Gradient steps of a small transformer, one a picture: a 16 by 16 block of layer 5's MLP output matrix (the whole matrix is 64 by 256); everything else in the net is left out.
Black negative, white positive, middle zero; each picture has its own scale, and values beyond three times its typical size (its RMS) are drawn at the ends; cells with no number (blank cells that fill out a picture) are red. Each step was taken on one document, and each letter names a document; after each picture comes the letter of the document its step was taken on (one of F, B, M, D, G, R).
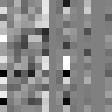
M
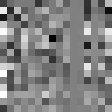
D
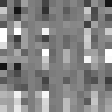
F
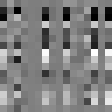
F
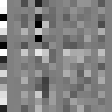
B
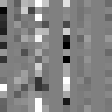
M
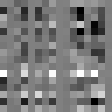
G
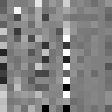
M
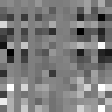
G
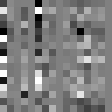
B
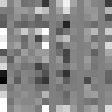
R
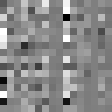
M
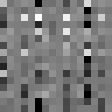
B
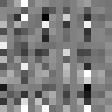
D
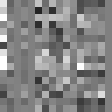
B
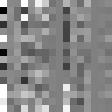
M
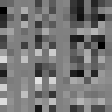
G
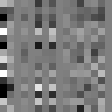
G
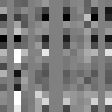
F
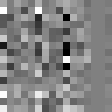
M
